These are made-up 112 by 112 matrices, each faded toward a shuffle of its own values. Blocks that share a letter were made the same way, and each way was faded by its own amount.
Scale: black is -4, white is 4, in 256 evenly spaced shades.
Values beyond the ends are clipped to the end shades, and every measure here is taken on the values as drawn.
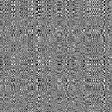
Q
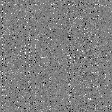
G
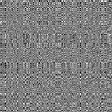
Q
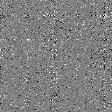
G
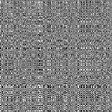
Q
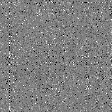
G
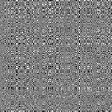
Q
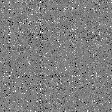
G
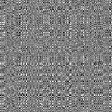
Q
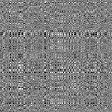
Q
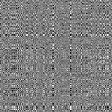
Q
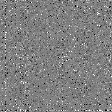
G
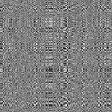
Q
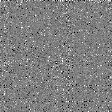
G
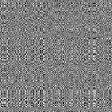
Q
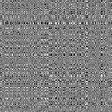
Q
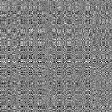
Q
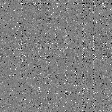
G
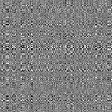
Q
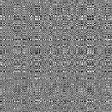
Q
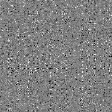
G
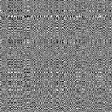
Q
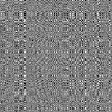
Q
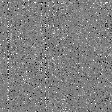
G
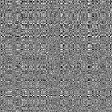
Q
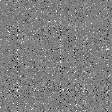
G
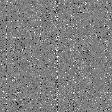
G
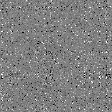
G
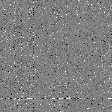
G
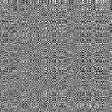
Q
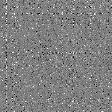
G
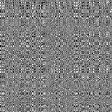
Q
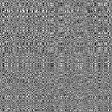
Q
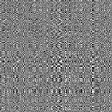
Q
